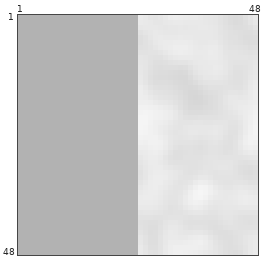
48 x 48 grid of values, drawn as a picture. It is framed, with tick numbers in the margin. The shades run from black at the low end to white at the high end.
The table splits into one row of 2 panels. Panel 1,1: high, flat. Panel 1,2: very high, blotchy, faint in contrast.
